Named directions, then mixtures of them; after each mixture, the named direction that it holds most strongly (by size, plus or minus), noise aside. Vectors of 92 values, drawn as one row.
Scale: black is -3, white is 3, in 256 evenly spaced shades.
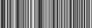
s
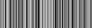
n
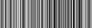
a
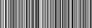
n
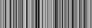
n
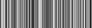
s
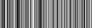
s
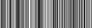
s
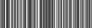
n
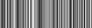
s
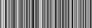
s
